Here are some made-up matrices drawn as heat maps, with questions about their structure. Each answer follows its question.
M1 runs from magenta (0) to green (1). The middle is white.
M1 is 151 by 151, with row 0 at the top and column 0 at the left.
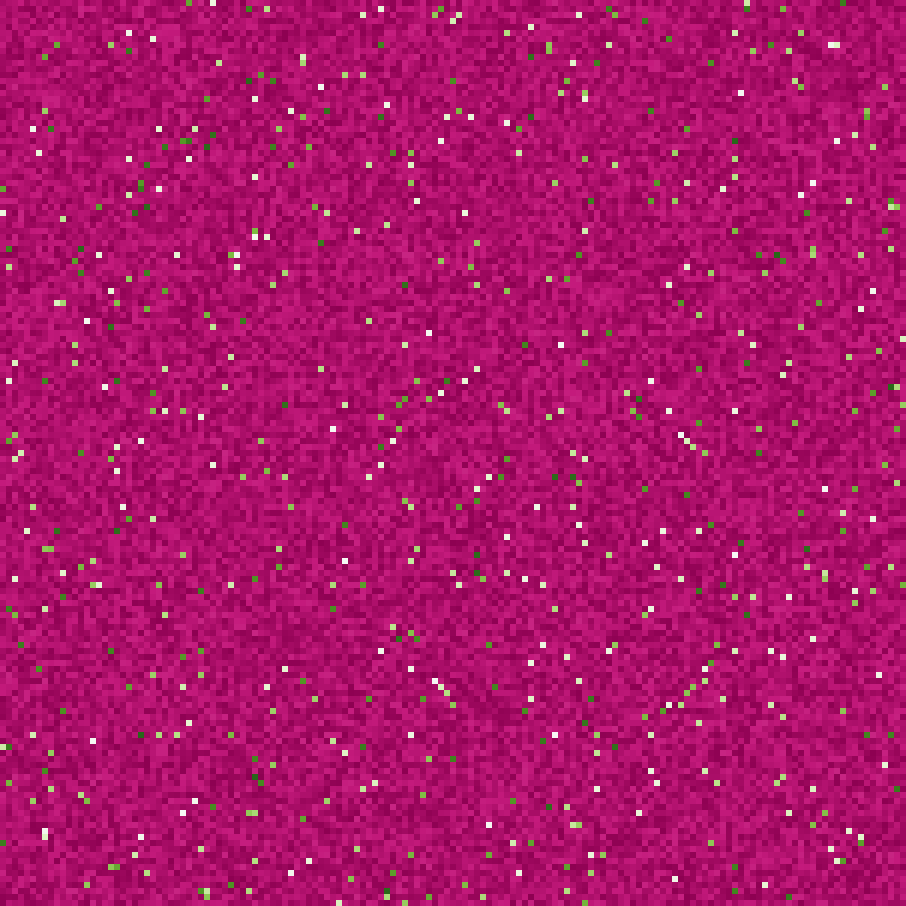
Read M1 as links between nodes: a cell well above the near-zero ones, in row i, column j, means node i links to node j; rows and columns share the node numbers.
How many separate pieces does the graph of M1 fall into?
6
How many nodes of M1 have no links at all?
5
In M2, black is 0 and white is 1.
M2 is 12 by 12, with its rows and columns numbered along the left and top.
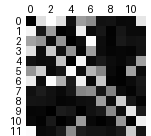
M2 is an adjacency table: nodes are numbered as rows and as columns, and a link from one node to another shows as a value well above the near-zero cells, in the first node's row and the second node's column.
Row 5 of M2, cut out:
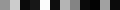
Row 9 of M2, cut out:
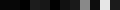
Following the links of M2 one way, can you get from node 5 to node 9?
yes
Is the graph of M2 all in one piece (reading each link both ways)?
yes
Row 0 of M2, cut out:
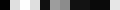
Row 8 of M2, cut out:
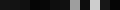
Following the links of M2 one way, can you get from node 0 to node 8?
yes
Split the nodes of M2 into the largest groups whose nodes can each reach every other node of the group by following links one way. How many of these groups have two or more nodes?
1
